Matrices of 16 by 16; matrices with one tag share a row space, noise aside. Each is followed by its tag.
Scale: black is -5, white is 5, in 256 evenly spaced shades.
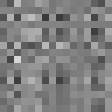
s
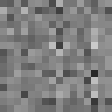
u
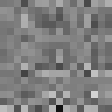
u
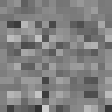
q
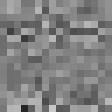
q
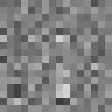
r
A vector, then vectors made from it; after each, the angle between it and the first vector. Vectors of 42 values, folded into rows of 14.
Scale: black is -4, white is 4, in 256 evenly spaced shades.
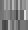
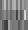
nearly parallel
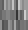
nearly parallel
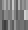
nearly parallel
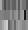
nearly opposite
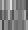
orthogonal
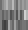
nearly parallel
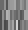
partly aligned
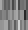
nearly opposite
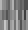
partly opposed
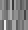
partly opposed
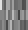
orthogonal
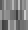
nearly parallel
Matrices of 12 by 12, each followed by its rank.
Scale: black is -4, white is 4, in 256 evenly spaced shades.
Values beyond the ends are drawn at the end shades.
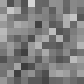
full rank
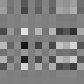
one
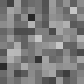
full rank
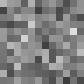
full rank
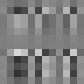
one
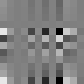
one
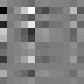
one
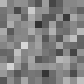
full rank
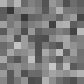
full rank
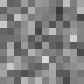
full rank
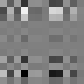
one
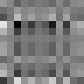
one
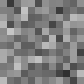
full rank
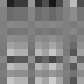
one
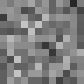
full rank
